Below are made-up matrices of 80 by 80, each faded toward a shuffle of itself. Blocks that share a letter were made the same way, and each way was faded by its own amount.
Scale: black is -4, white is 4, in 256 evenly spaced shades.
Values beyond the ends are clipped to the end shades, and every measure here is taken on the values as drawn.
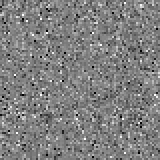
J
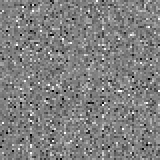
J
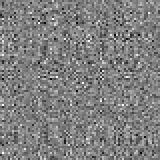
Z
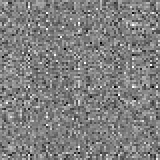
Z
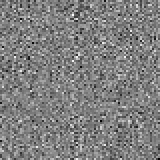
Z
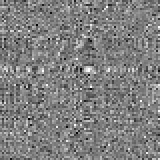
Z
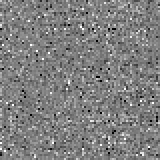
J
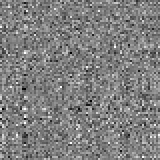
Z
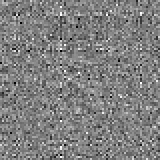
Z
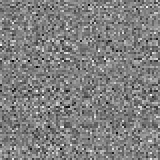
Z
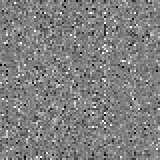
J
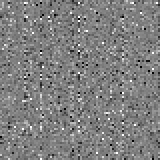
J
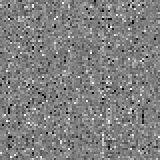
J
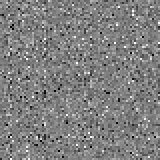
J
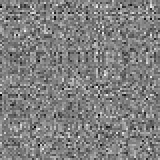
Z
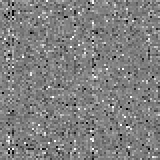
J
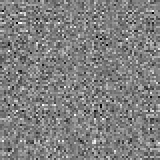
Z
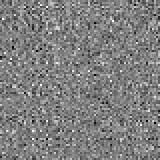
Z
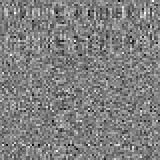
Z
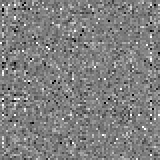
J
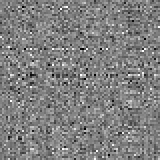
Z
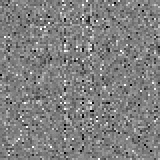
J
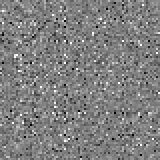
J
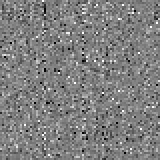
J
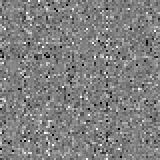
J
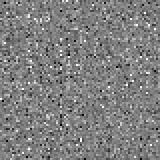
J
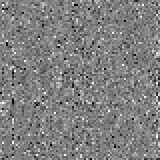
J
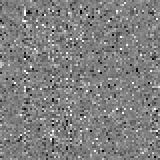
J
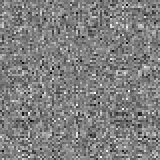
Z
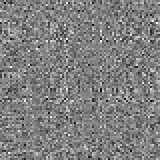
Z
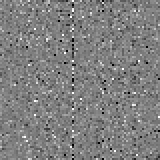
J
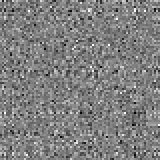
Z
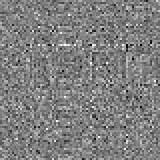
Z
